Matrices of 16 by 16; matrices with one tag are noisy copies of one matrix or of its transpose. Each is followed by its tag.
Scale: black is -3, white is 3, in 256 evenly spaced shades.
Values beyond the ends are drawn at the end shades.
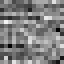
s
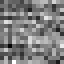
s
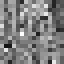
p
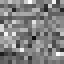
p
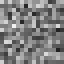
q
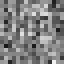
p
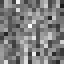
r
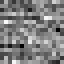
s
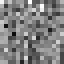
q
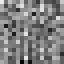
q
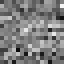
r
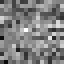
r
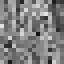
p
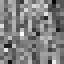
p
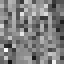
p
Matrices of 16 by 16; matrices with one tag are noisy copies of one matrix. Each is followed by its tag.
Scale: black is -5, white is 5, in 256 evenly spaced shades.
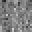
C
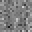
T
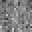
C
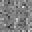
T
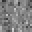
C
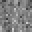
C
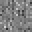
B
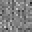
B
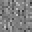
B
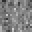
C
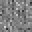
B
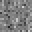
T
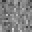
C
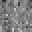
C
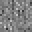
B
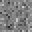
T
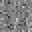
T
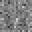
T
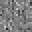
B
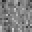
C
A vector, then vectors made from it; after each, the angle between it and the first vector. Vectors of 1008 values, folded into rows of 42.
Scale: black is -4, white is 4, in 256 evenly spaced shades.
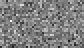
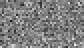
nearly opposite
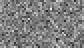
orthogonal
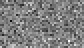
nearly opposite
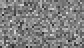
nearly parallel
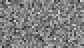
partly opposed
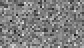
nearly opposite
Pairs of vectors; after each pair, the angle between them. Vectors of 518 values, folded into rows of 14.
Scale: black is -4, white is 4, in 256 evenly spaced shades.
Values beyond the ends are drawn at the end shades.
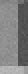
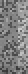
partly opposed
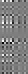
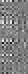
nearly parallel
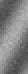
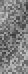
partly opposed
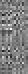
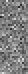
partly opposed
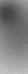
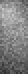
nearly opposite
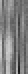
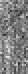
partly aligned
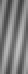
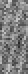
partly opposed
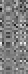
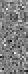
orthogonal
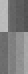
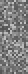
orthogonal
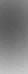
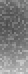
nearly parallel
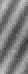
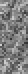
partly aligned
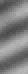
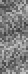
partly aligned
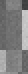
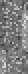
partly aligned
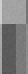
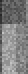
nearly opposite
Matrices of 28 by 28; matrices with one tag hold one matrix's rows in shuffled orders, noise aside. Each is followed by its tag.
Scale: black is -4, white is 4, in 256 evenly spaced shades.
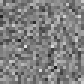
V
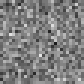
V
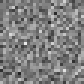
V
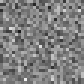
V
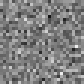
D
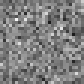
D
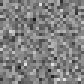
V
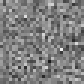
D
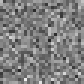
V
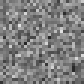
D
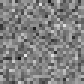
V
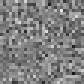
D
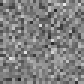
V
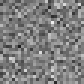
V
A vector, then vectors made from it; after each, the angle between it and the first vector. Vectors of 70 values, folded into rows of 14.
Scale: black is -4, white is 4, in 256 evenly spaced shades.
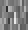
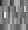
orthogonal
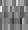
orthogonal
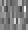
partly aligned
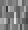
nearly parallel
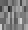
partly opposed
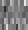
orthogonal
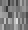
partly aligned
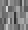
nearly opposite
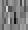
nearly opposite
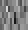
nearly opposite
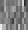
orthogonal
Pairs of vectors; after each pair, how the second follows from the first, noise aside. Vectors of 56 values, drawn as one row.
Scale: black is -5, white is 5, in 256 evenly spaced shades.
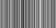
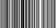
scaled up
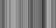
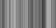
copied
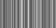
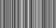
copied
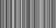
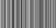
negated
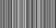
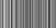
shuffled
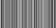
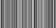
copied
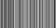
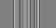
partly zeroed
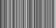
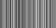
shuffled
